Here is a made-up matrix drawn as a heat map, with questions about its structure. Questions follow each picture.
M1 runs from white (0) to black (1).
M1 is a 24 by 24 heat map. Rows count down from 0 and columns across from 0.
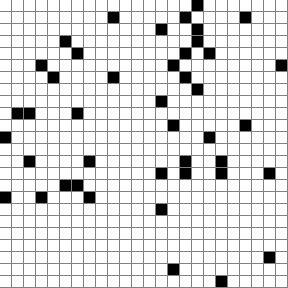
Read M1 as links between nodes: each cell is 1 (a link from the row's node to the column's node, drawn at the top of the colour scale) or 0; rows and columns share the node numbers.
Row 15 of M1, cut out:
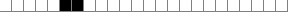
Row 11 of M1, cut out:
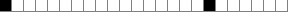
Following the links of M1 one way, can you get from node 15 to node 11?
no
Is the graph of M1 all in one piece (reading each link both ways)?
no
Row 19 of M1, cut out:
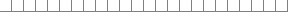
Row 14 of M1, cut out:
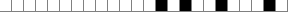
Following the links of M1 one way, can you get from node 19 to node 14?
no
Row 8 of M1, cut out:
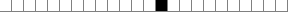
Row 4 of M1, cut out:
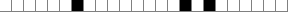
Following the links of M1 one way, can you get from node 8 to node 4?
yes
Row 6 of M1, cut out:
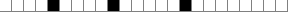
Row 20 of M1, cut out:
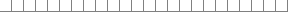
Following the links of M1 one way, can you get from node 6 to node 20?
yes
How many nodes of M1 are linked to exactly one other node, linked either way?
2
